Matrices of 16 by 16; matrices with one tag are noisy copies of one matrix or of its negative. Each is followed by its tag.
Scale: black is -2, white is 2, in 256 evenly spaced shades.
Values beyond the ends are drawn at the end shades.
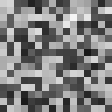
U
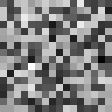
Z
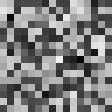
U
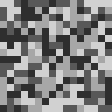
Z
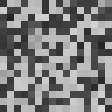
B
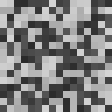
U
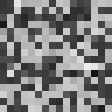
U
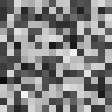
U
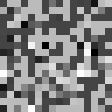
B
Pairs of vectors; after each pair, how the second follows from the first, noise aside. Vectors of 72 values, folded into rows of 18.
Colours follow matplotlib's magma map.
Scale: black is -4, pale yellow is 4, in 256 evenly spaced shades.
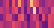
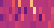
partly zeroed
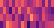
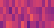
shrunk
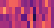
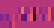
partly zeroed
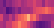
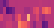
partly zeroed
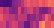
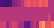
partly zeroed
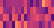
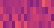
shrunk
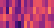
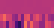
partly zeroed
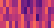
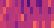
partly zeroed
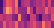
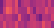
shrunk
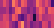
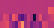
partly zeroed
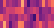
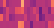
partly zeroed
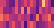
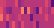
partly zeroed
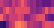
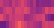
shrunk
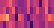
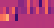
partly zeroed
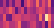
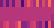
partly zeroed
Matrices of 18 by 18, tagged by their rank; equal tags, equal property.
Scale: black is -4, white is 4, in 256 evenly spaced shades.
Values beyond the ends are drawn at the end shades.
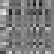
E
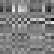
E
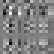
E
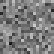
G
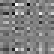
E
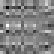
E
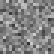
G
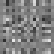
E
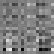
E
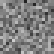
G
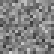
G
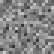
G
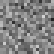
G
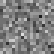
G
